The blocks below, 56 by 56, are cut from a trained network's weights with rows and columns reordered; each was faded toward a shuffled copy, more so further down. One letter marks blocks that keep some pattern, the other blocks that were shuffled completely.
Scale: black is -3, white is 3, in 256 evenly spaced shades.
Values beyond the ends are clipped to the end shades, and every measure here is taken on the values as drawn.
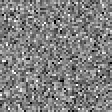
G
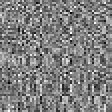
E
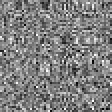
E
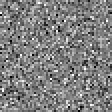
G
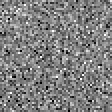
G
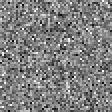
G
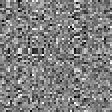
E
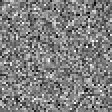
G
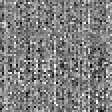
E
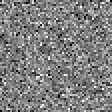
G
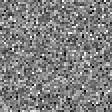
G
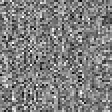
E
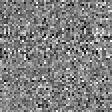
E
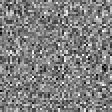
E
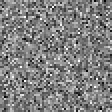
G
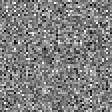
E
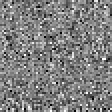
E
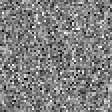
G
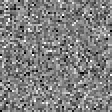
G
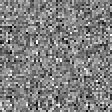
E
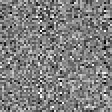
E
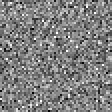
G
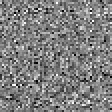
E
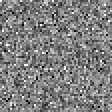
G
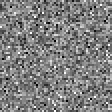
G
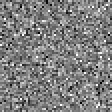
G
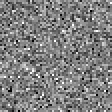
G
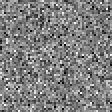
G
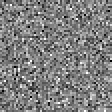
G
